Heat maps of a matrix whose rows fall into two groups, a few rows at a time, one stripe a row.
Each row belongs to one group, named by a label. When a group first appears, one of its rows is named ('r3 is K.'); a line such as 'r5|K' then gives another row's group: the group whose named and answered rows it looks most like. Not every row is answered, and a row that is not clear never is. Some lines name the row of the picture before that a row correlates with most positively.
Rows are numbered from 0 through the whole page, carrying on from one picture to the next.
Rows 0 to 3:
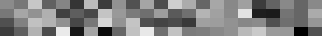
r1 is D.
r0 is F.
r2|D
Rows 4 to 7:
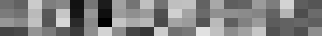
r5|F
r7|D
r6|F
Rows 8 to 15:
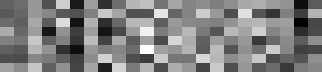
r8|F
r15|F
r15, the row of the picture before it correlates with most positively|6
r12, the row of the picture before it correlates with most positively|5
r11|F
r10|F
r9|D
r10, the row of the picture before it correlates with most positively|5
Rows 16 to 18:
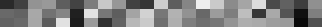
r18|F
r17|F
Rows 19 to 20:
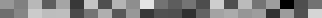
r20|D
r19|F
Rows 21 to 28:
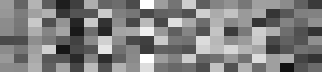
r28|F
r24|F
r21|F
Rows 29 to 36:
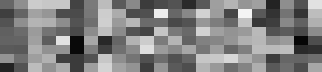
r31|D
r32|D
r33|F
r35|D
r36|D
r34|F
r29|D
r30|D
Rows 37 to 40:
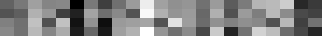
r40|F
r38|F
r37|F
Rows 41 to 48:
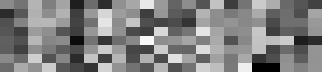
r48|D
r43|D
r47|F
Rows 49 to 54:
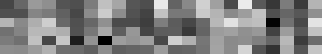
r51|D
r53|F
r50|D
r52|D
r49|D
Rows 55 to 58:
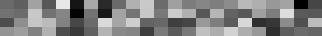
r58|D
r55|F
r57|D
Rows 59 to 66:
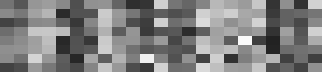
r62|D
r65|F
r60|D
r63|D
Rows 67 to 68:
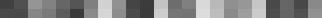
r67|D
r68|D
